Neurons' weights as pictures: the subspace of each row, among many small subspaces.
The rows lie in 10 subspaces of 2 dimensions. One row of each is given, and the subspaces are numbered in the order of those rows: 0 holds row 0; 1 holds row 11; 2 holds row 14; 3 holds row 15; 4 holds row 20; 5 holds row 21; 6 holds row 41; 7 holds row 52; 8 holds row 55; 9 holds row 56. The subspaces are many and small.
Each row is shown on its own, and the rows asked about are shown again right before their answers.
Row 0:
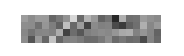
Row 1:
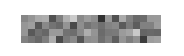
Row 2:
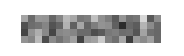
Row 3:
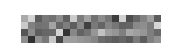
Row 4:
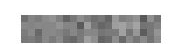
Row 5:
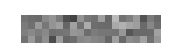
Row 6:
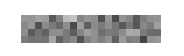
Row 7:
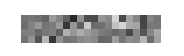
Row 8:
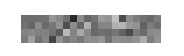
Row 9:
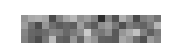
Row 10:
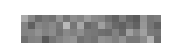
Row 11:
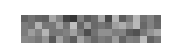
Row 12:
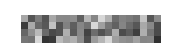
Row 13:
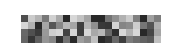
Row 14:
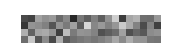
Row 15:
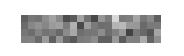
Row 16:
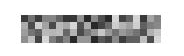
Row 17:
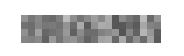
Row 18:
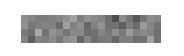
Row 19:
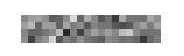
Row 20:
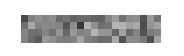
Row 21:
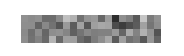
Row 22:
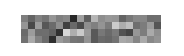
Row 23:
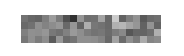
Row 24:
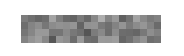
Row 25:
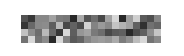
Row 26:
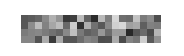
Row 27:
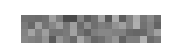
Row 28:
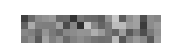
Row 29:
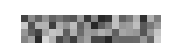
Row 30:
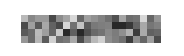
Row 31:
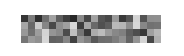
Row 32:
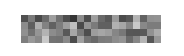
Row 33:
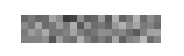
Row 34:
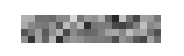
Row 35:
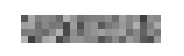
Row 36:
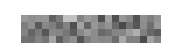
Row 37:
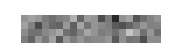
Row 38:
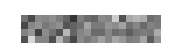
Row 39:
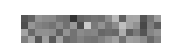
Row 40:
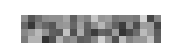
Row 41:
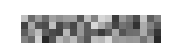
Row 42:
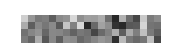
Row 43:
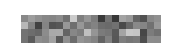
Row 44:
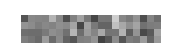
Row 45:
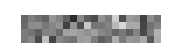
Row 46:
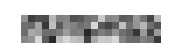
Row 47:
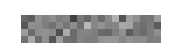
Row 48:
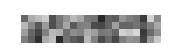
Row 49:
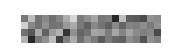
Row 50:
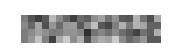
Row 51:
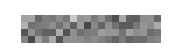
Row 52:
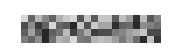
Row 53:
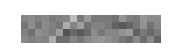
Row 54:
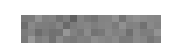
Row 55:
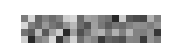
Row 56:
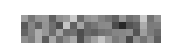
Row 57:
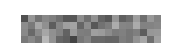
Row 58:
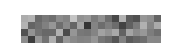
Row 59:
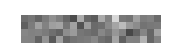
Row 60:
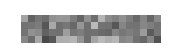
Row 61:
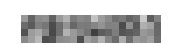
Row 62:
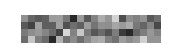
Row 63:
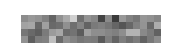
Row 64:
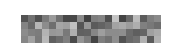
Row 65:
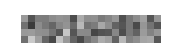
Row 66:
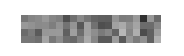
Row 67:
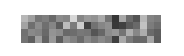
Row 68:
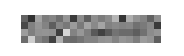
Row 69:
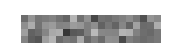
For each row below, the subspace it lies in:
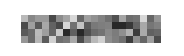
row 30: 9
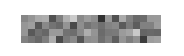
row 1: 1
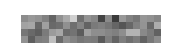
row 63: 5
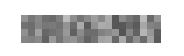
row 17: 5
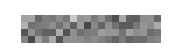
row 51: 2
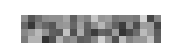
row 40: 0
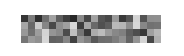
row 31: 7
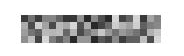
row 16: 6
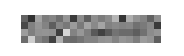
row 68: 2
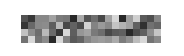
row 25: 4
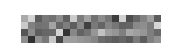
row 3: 2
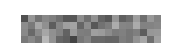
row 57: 7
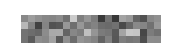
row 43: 3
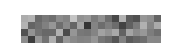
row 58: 2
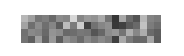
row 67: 4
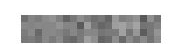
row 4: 5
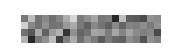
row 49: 8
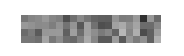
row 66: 5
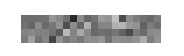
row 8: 0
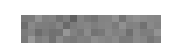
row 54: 8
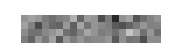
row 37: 3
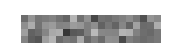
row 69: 9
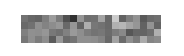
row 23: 5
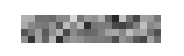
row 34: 4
